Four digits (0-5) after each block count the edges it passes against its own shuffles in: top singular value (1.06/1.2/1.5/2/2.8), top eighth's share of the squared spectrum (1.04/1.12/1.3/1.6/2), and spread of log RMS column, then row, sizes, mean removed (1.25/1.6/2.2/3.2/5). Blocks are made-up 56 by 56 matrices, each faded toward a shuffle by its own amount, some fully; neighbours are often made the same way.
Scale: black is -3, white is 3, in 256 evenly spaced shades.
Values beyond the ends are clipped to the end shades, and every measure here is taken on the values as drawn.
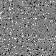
2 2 0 1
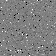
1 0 0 0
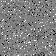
1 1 0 1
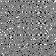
4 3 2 2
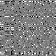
4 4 1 2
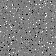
0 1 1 0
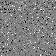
2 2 0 0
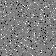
1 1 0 0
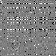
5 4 2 3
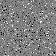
2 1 0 0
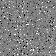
2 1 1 0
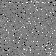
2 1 0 0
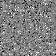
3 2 1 0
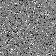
1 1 0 0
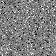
0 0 0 0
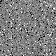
2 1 0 0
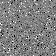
0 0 0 0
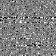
3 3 0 3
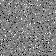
0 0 0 0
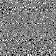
2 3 0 3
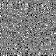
3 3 1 2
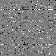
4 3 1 2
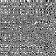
4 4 2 3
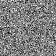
1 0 0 0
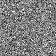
2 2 0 0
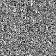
3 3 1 1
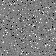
0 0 0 0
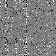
3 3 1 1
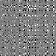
4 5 3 3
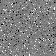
0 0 0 0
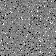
2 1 0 0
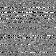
2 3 0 4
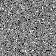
0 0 0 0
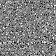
0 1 0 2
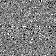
1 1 0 2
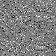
3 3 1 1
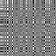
5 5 4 4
